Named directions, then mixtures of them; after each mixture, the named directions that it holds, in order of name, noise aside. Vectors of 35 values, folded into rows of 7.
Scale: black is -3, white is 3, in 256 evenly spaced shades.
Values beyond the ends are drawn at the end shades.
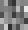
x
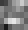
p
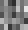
x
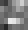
p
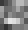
p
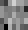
p, x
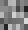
x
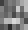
p, x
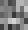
p, x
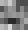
p, x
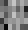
p, x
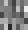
x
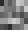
p, x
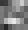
p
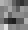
p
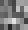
p, x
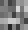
p, x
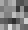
p, x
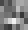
p, x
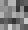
p, x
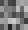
p, x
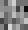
x
